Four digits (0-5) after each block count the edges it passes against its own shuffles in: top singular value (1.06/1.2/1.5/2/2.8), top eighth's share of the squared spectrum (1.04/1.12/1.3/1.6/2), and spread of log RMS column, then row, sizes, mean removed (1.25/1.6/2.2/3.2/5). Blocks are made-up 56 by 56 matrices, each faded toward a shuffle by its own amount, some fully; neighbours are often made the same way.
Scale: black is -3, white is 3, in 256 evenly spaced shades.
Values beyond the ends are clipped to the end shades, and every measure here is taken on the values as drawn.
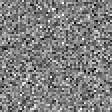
2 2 0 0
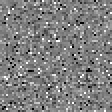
2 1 0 0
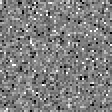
2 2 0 0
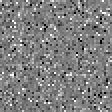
0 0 0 0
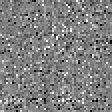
3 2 1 1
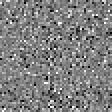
3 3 2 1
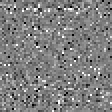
3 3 1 1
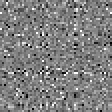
4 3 2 2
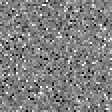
0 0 0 0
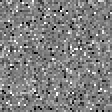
2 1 0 0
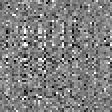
4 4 2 2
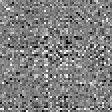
4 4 2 2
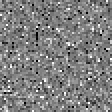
2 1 1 0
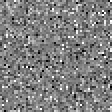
3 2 1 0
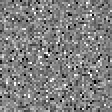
2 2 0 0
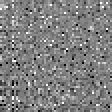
3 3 1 1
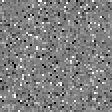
0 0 0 0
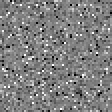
2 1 0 0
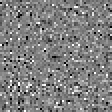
3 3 1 1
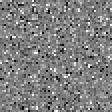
2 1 0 1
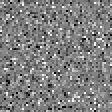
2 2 0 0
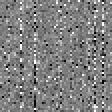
2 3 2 0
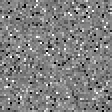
0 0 0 0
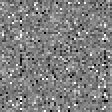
1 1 1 0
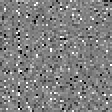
3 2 1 1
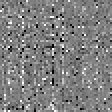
4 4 2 2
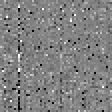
4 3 1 0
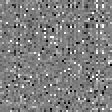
3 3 1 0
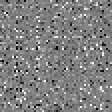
4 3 2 1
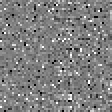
2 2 1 1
